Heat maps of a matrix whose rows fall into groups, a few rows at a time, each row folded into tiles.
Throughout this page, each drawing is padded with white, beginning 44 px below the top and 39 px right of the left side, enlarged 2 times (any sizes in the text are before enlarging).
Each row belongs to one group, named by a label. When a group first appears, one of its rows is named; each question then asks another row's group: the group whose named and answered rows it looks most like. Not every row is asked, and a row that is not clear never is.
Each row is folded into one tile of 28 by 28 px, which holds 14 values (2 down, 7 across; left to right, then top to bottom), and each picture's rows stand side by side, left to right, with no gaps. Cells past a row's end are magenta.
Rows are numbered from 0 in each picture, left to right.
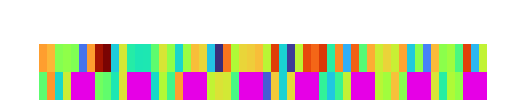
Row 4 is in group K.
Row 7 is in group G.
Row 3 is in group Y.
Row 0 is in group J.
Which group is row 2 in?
K
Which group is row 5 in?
G
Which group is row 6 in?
J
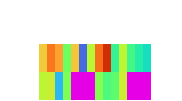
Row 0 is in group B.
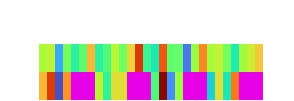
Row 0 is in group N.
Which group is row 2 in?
N
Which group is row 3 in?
K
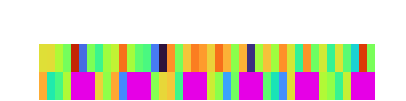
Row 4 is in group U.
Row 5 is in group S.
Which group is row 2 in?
Y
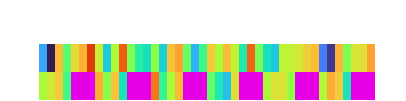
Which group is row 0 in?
Y
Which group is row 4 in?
Y
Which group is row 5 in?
Y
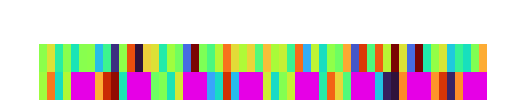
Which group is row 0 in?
N
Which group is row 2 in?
S
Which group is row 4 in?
G
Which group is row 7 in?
N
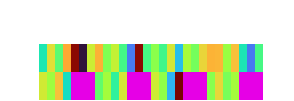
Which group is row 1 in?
S
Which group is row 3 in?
J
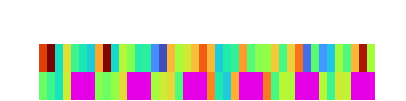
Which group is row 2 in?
Y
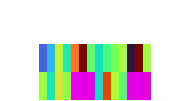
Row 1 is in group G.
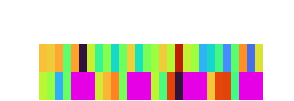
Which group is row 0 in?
B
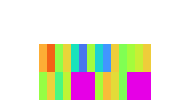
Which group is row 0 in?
J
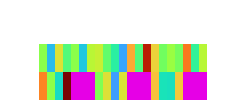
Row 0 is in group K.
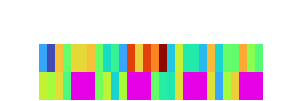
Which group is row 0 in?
Y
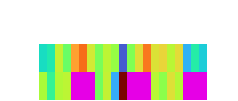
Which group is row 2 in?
J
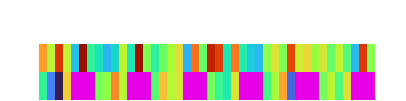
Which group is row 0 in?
U
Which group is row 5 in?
S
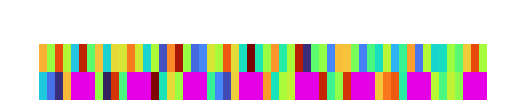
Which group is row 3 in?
U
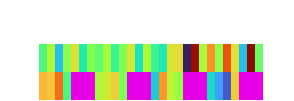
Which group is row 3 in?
U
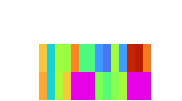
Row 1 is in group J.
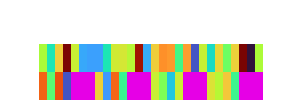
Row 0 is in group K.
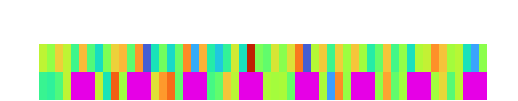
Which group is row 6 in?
N
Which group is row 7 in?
J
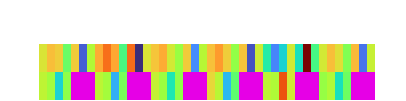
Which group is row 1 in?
B
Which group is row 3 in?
B
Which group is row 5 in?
B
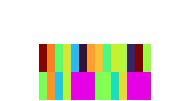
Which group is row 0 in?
J
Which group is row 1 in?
S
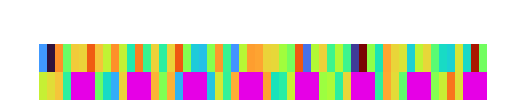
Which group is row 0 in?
Y
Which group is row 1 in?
U
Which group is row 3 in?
K
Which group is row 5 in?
S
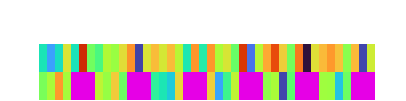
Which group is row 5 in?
B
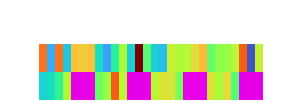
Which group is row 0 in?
G
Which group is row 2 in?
Y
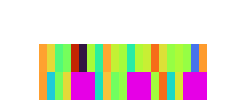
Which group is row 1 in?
N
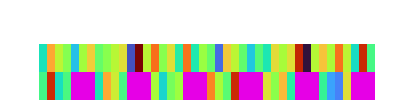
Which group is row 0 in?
N
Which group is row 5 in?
U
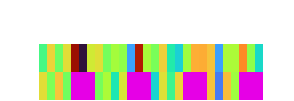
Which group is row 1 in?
S
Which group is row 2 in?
K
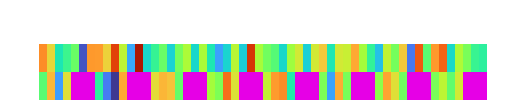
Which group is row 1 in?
U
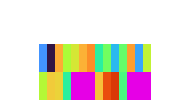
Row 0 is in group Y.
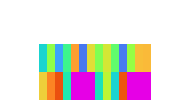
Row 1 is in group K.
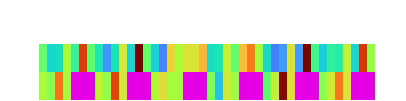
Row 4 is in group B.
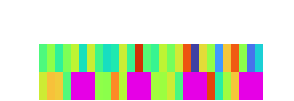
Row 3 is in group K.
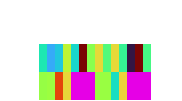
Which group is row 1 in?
S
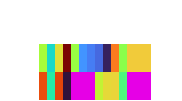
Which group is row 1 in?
Y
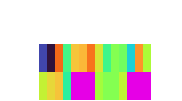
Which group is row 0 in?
Y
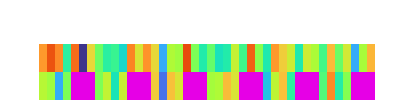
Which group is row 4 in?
N
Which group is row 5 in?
N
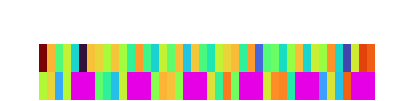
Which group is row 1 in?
U
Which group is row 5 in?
K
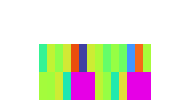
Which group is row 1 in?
S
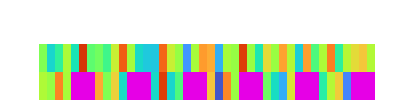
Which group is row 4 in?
U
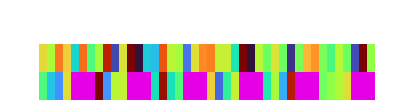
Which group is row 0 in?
U
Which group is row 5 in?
S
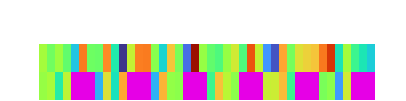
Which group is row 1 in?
K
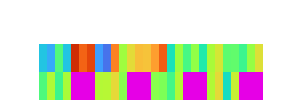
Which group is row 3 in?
N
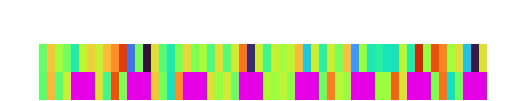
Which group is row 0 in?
N
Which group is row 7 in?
J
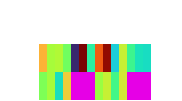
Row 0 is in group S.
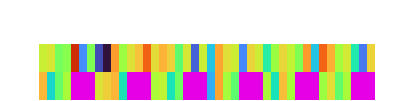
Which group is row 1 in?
Y
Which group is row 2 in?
B
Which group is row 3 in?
N
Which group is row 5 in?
J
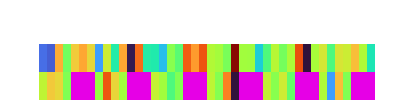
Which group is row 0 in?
Y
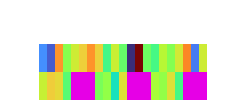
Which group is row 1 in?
S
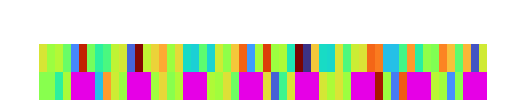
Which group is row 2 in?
J
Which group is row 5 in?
Y
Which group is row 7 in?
B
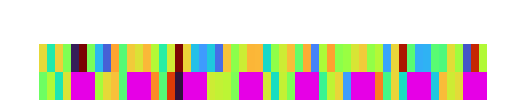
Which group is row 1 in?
Y
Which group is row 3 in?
Y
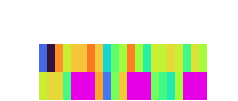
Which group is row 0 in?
Y
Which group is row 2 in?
U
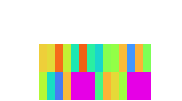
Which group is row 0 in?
U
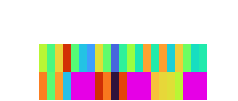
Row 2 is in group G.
